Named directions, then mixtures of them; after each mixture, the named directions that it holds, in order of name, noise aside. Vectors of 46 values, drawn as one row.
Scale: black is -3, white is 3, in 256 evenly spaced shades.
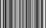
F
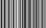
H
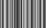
F, H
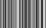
F, H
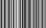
H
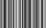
F, H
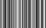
F, H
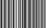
H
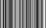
F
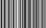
H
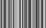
F, H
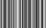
F, H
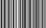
H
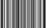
F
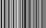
H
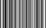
F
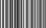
H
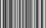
F
